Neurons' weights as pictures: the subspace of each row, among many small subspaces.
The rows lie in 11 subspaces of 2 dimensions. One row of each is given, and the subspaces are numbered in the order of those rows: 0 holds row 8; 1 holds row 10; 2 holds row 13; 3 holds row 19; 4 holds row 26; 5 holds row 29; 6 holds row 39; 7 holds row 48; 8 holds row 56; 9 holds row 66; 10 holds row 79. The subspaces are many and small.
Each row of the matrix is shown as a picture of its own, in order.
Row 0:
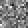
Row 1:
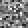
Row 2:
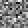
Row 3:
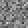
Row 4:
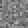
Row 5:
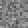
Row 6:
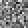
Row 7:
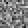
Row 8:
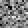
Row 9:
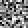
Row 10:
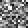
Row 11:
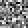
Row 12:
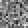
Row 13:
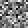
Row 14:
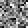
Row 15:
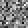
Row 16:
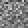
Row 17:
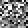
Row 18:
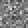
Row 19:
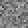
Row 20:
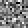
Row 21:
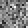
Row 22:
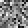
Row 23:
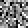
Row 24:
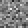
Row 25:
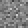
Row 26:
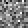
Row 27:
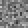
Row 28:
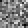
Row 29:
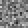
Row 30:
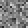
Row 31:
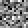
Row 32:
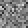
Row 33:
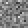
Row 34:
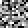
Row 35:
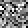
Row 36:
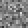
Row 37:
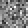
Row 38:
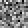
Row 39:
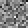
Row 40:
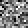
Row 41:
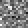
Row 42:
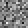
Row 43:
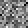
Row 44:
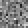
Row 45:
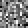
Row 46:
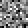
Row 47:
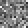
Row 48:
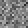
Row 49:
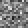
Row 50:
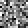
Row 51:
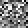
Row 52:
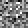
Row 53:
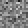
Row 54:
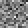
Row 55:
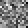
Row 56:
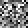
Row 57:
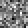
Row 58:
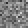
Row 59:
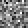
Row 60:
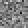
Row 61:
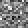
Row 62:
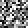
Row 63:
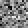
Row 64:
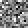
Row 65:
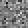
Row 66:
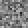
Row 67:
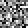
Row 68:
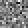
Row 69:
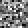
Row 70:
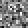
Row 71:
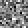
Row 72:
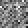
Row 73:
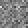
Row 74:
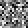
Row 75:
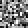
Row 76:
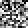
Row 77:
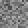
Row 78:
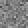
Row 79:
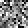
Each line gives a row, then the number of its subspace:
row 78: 6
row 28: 10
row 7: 4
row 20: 2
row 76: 9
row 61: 1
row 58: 7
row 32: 3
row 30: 9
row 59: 4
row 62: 7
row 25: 6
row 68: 2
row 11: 2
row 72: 4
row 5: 5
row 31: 1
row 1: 9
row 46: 6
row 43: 7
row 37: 0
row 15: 7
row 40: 3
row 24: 6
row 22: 10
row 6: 3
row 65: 7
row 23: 10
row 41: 0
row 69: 9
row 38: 4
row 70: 9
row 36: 9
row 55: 1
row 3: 7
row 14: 9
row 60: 8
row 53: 2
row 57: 1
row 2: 2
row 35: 3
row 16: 8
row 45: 10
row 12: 10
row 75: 5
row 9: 8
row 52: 2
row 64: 3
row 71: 8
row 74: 2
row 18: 0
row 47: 6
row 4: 5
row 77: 1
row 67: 4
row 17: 8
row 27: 5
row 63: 0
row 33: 3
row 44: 10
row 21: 0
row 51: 8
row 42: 7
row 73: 4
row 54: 6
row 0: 0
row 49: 1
